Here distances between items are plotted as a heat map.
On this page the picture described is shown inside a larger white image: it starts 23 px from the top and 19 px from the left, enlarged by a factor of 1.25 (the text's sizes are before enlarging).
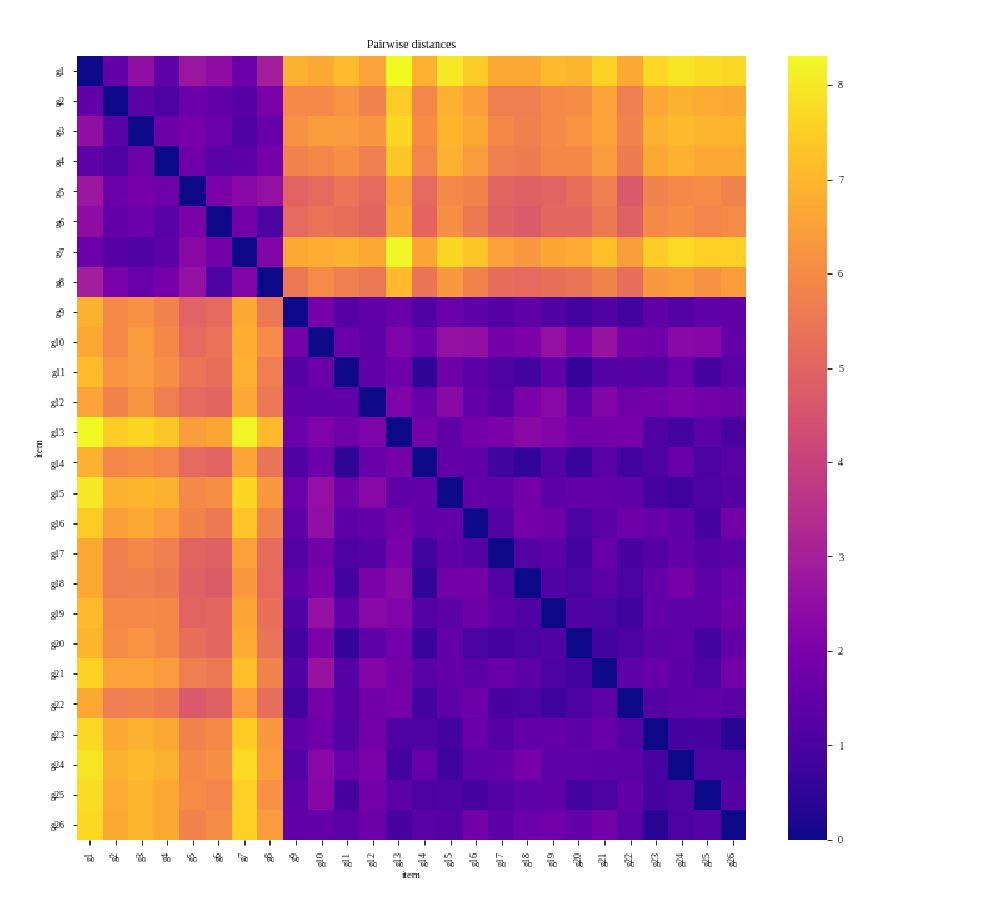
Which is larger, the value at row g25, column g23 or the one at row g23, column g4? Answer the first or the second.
the second
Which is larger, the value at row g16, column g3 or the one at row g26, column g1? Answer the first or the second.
the second
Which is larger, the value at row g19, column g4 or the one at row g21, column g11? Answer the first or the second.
the first
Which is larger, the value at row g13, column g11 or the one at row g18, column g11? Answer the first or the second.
the first
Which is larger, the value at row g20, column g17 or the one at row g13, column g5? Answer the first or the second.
the second
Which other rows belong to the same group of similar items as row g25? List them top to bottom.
g9, g10, g11, g12, g13, g14, g15, g16, g17, g18, g19, g20, g21, g22, g23, g24, g26
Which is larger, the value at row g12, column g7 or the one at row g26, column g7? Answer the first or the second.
the second
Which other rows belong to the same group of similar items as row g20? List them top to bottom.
g9, g10, g11, g12, g13, g14, g15, g16, g17, g18, g19, g21, g22, g23, g24, g25, g26
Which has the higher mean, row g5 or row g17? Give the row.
g5
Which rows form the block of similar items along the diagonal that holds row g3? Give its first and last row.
g1 to g8
